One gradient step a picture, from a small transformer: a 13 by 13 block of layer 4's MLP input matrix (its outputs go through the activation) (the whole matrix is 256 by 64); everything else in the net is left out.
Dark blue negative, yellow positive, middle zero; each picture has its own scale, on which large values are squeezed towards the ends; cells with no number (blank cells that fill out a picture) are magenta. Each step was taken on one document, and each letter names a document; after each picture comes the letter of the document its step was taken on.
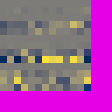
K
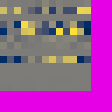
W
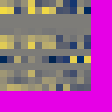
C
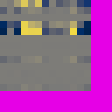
W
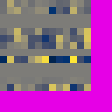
C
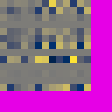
C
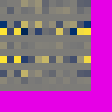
W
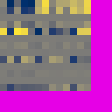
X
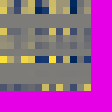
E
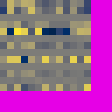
X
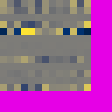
W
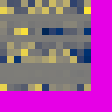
X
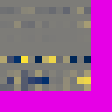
K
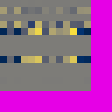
W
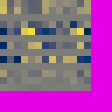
W
